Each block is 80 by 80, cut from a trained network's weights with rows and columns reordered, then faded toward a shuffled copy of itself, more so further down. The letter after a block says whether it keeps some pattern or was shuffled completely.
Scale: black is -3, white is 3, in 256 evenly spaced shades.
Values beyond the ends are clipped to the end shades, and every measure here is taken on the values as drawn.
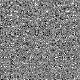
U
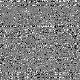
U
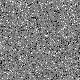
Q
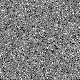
Q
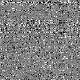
U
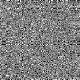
U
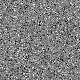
Q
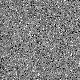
Q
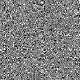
U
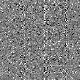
U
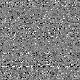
U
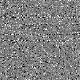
U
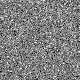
Q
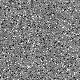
Q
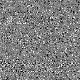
U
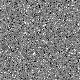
Q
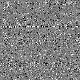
U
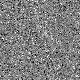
Q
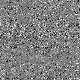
U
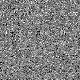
U
